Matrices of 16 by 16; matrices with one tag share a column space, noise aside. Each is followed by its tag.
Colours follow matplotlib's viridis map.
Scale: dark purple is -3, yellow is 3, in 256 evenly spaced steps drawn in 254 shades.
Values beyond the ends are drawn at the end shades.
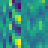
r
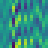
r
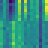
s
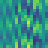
r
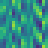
r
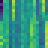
s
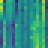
s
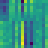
s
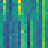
s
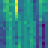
s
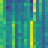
s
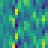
r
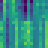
s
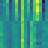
s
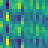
r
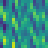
r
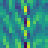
r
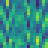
r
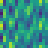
r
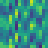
r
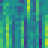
s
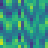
r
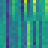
s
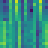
s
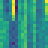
s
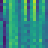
s
